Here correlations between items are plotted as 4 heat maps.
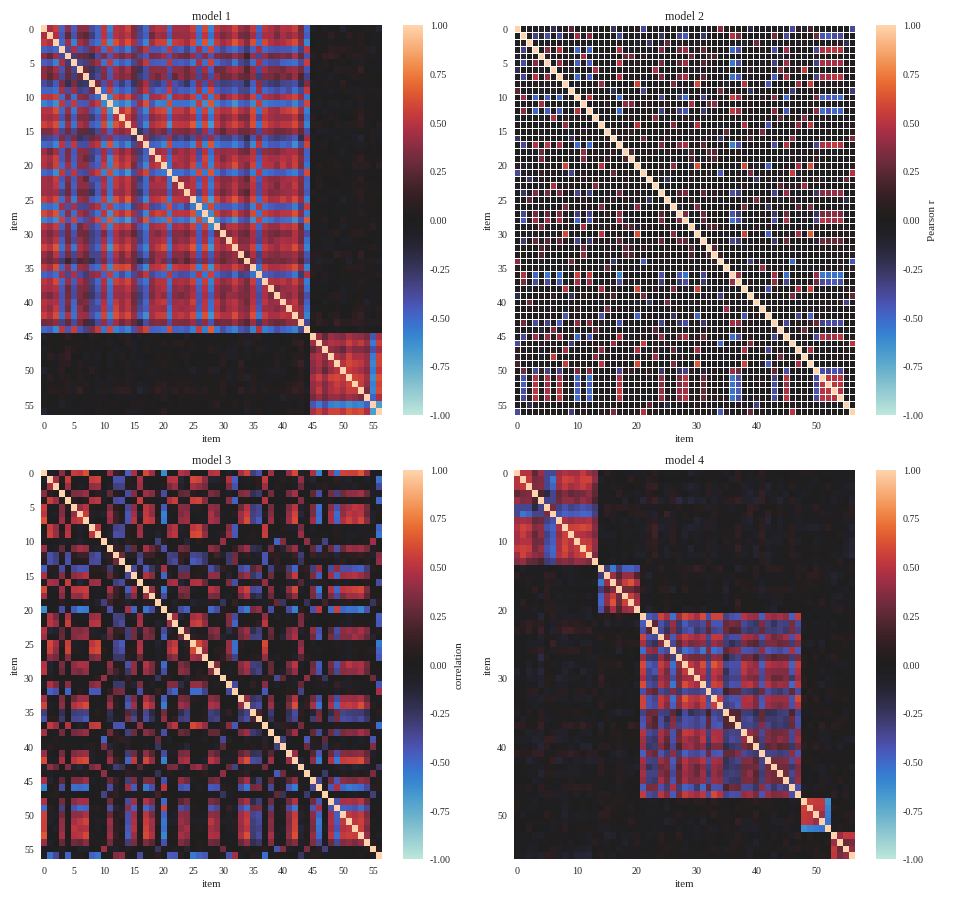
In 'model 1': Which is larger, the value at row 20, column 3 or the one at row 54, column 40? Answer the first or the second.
the second
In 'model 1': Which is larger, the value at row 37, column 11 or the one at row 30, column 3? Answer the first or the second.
the second
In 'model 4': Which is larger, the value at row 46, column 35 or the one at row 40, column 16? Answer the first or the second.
the first
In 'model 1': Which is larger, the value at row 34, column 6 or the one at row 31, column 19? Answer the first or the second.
the second
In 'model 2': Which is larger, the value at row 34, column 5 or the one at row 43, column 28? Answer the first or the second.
the first
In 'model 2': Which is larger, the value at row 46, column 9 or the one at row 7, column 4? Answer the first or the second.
the second
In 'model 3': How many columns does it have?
57
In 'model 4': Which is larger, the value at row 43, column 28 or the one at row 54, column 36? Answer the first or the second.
the first
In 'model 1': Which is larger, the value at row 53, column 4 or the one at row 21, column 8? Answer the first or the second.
the second
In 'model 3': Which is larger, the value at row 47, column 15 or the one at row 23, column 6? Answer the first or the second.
the second
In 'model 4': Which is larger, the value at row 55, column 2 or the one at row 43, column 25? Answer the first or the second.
the second
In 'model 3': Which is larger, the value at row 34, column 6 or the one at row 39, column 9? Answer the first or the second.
the first
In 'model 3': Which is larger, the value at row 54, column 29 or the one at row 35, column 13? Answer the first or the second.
the first
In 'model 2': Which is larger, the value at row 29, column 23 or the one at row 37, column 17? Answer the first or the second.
the first
